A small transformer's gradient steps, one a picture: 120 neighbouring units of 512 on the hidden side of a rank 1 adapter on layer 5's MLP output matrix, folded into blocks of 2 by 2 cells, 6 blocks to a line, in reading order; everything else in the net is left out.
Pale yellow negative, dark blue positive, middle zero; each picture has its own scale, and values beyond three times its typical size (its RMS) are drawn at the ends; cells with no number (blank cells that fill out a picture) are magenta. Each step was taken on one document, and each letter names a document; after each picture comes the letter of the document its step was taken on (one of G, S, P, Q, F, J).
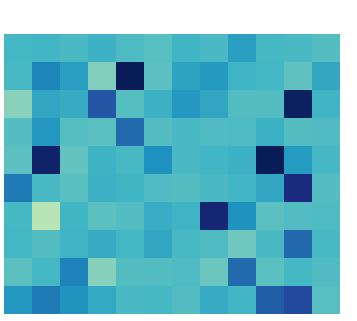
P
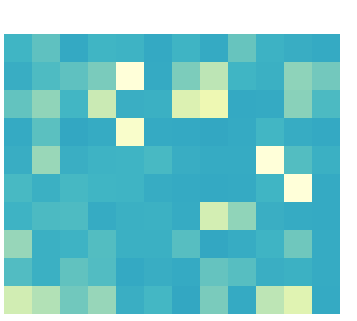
P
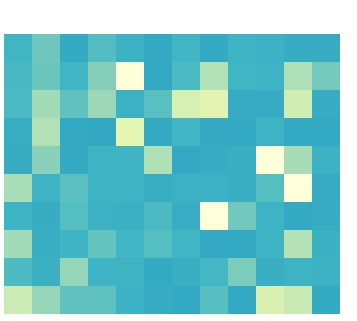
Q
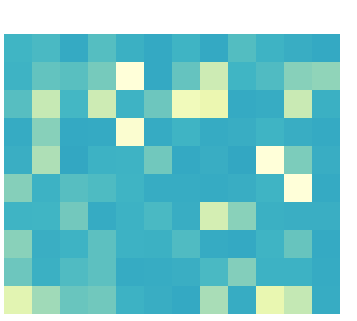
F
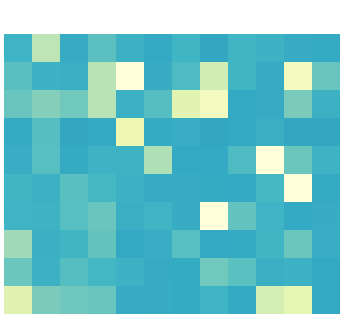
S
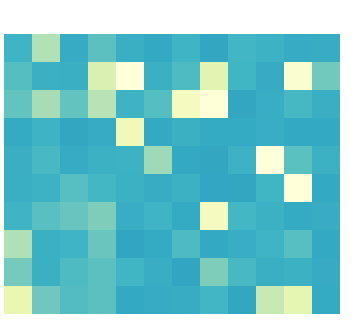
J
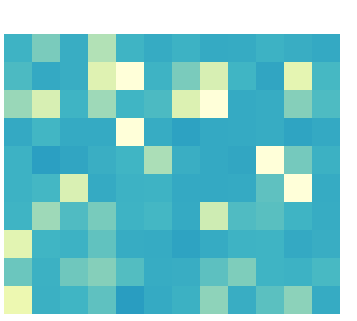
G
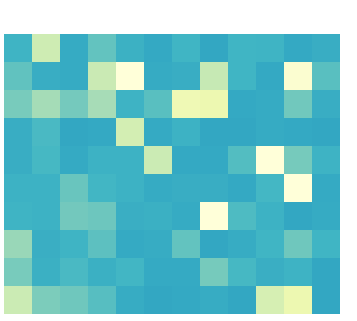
J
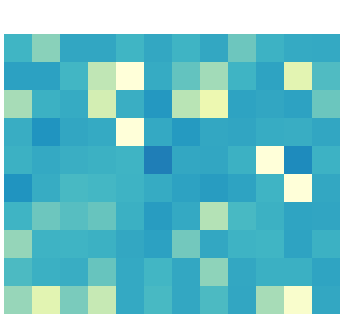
J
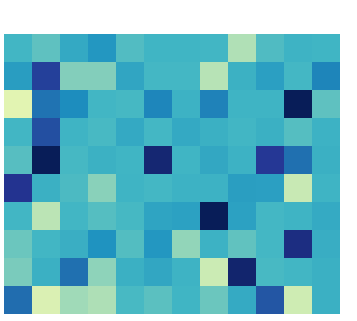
P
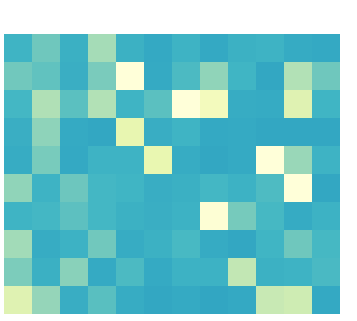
G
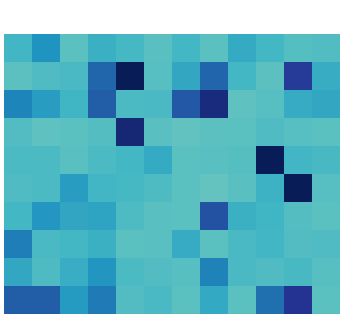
J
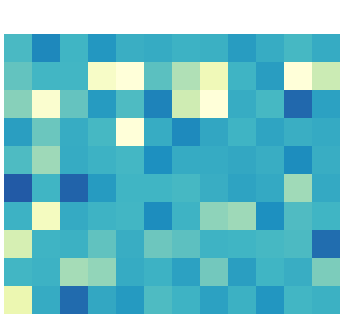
G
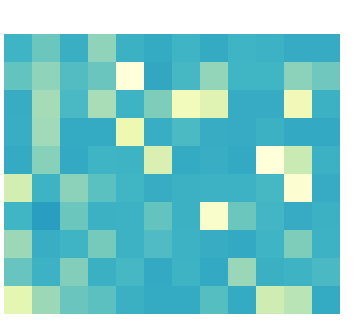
F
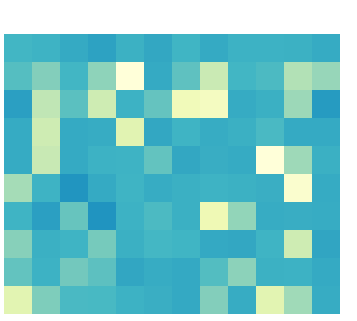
Q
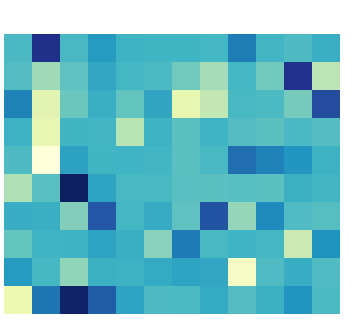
P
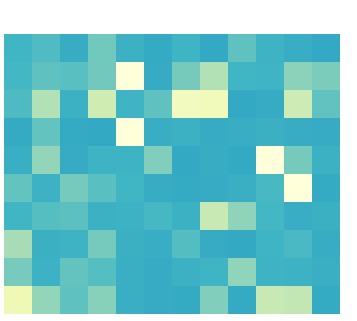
F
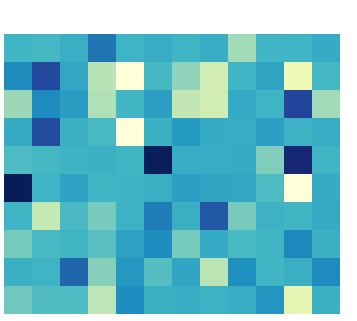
F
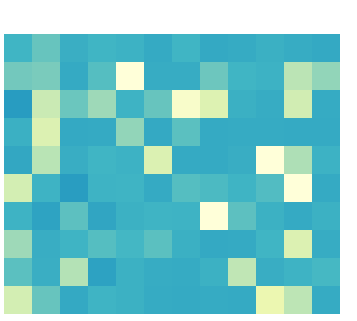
Q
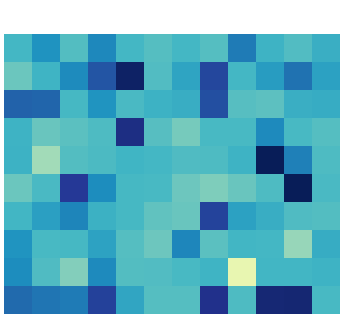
Q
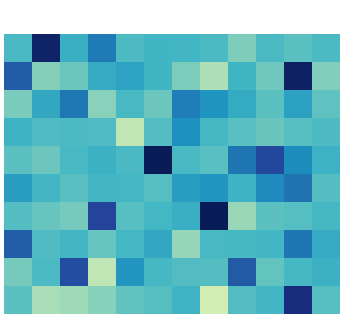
J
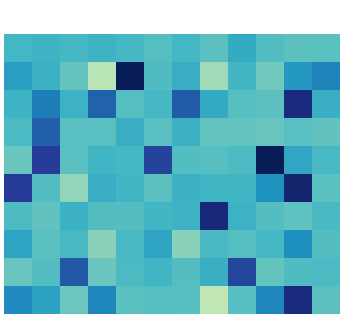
P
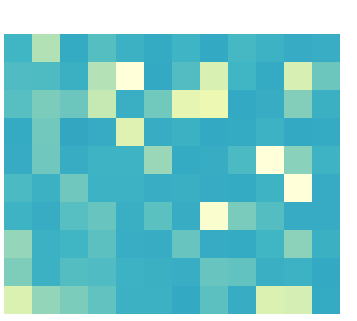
S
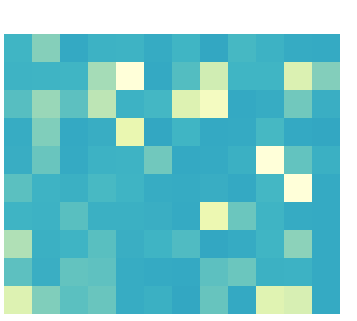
Q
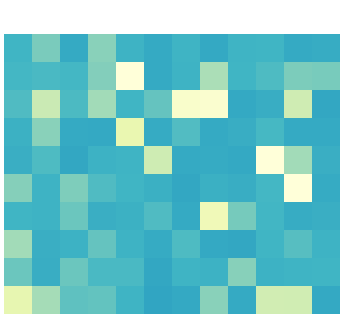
G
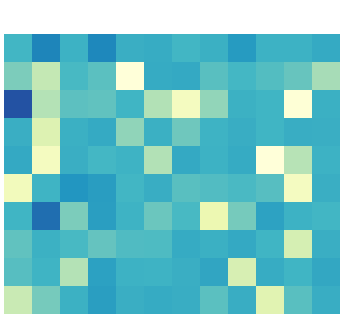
F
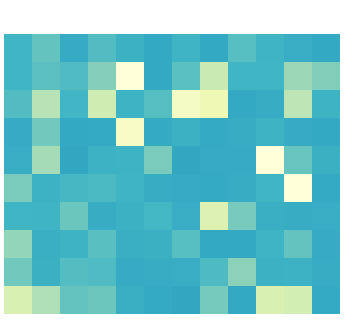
F
